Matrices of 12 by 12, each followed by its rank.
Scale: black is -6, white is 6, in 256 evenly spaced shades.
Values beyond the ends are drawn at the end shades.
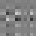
one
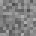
full rank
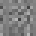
two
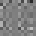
two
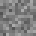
full rank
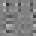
two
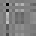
one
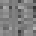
two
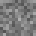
full rank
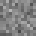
full rank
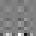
one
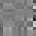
two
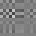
one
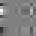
one
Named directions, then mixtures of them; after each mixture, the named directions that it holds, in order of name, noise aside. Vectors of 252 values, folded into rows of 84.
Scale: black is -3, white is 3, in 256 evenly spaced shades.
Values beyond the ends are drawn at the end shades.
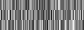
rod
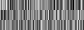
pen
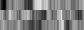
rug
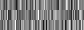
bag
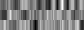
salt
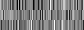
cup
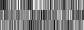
cup, rug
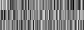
pen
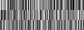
pen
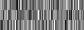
bag, cup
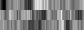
rug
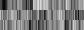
bag, rug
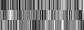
cup, rug, salt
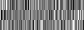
pen, rod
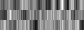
salt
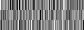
cup, pen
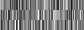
bag, cup, pen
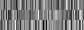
bag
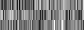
cup, rug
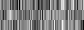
cup, salt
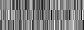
cup, rod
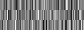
bag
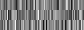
bag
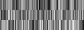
rod, salt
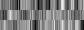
cup, salt
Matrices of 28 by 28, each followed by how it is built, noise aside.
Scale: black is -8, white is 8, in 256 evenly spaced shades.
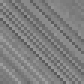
Toeplitz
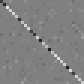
diagonal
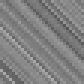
Toeplitz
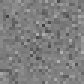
noise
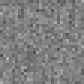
noise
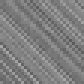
Toeplitz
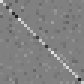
diagonal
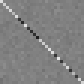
diagonal
